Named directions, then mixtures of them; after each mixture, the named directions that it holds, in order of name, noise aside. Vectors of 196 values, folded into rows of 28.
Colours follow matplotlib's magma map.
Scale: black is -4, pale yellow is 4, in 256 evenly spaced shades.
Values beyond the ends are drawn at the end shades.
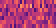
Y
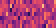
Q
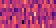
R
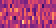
Q, R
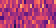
Q, Y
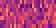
Y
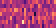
R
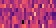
R, Y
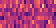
Q, Y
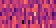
R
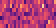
Q, Y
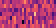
R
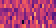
R, Y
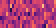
Q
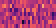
Q, R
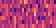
R, Y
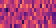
R, Y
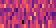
R, Y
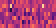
Q, R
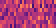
Y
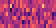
Q, R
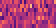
R, Y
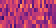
Y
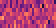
Q, Y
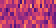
Y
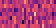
R
